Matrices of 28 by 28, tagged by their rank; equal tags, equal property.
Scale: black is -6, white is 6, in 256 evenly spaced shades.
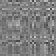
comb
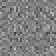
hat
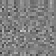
hat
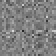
hat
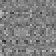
hat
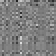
comb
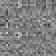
hat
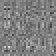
hat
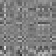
comb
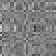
comb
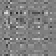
comb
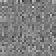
hat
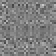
hat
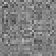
hat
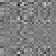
comb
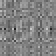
comb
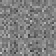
hat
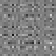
comb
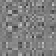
comb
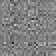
hat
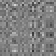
comb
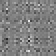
hat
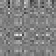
comb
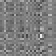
comb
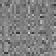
hat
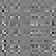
comb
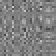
comb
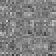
hat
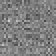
hat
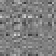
comb
